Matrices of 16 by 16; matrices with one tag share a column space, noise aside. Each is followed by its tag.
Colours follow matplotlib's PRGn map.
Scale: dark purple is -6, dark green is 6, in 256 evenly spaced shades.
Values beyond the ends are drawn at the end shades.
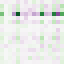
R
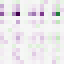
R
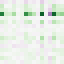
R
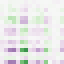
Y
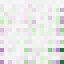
Y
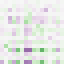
Y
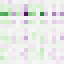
R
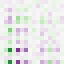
Y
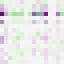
R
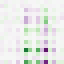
Y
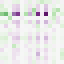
R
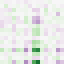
Y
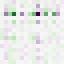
R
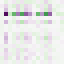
R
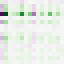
R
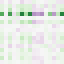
R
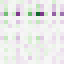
R
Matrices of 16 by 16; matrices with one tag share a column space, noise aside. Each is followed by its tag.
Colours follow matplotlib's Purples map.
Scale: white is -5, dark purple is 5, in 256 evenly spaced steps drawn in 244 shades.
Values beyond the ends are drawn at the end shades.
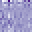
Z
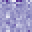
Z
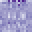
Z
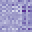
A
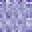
Z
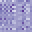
A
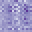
A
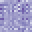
A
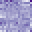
Z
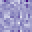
Z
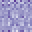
Z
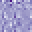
Z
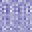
A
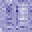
A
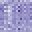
A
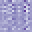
A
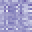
A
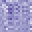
A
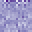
Z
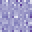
Z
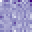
Z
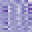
A
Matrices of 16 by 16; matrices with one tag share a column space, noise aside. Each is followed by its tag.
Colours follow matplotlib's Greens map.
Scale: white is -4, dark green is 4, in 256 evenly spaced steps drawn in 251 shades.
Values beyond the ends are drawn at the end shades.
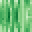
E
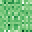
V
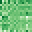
V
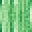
E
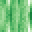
E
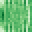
E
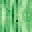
E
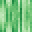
E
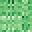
V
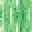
E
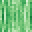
E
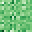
V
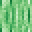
E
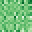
V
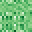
V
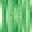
E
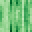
E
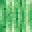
E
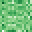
V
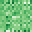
V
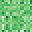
V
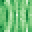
E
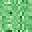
V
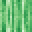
E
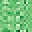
V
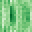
E
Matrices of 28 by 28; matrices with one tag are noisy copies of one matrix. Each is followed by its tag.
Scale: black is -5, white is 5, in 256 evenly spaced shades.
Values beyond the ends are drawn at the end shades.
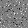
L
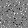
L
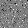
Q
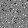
Q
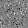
L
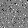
Q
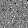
Q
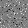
L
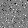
Q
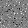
L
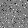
Q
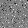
Q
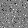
Q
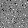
Q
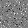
L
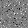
L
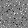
L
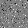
Q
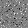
L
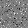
L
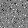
Q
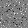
L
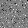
Q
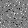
L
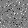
L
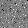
Q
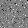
Q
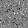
L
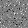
L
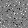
L
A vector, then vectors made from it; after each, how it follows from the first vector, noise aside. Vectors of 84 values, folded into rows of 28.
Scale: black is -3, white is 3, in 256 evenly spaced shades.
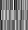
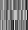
reversed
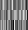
reversed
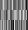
reversed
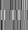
partly zeroed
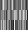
reversed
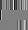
partly zeroed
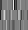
partly zeroed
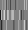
partly zeroed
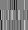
partly zeroed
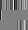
partly zeroed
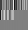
partly zeroed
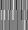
partly zeroed
